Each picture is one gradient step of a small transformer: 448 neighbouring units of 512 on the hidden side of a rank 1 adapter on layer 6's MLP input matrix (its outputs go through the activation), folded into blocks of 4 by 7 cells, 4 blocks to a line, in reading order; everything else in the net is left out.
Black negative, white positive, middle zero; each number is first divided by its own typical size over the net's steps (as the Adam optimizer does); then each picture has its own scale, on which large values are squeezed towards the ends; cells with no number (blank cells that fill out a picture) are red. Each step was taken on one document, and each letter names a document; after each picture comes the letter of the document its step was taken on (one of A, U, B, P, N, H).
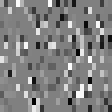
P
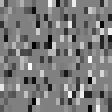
P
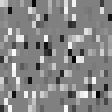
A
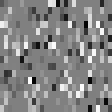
P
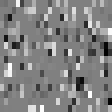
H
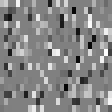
H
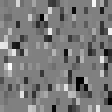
H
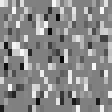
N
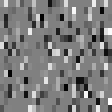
H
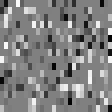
P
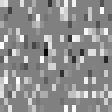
A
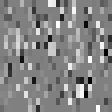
P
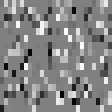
N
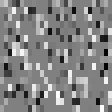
N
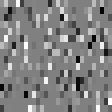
H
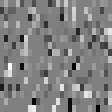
H
